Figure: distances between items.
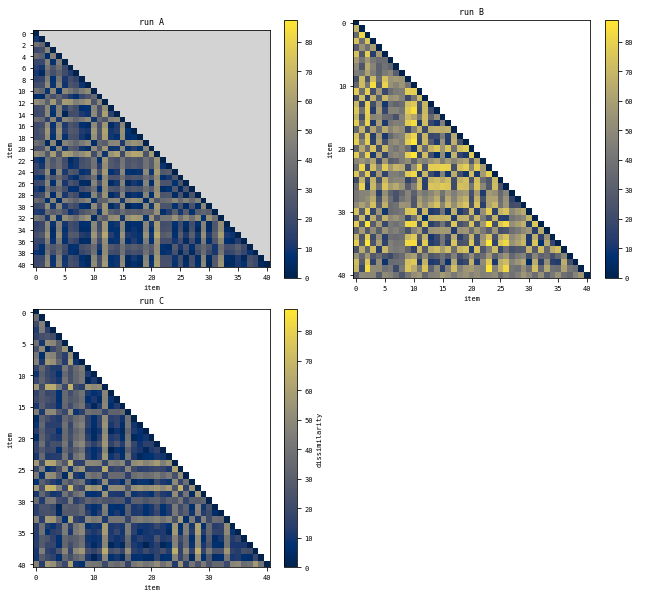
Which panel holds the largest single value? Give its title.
run B
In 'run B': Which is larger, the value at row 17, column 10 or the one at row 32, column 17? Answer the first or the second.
the second
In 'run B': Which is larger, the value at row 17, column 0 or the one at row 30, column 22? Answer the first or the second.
the second
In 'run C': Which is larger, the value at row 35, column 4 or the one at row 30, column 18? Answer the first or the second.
the second
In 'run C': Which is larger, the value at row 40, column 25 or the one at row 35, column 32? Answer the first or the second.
the first
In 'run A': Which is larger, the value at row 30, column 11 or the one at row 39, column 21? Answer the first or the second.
the second
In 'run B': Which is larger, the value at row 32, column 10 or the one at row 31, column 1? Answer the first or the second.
the first
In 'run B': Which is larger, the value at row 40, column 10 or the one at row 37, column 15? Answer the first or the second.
the first
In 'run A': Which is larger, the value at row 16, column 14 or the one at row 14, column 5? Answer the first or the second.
the first
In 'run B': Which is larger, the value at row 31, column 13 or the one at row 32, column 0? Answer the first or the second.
the second
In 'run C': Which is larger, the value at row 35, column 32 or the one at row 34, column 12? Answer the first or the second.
the second
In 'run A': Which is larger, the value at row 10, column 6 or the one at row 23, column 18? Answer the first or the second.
the first
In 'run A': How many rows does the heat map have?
41
